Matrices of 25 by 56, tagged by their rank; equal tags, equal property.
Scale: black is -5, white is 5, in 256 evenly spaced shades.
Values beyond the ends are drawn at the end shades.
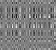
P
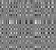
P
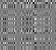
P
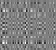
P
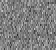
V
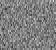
V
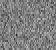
V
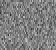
V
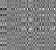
P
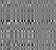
P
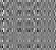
P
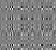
P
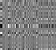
P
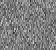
V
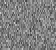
V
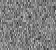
V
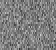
V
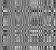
P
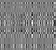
P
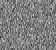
V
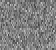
V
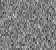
V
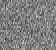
V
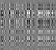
P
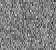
V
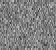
V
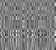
P
